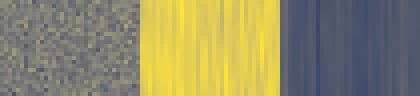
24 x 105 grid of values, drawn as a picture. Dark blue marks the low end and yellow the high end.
The table splits into one row of 3 panels. Panel 1,1: middling, fine-grained. Panel 1,2: very high, streaked downward, faint in contrast. Panel 1,3: low, streaked downward, faint in contrast.
